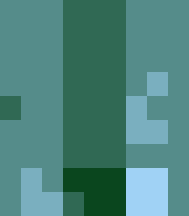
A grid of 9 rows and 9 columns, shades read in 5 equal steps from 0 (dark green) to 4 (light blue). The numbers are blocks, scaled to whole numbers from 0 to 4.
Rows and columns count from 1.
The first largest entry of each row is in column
1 1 1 8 7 7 1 7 7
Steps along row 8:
up down down same same up same down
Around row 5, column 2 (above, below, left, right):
2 2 1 2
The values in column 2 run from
2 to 3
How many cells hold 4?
4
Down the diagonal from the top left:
2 2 2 1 1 1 2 4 2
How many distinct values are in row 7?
2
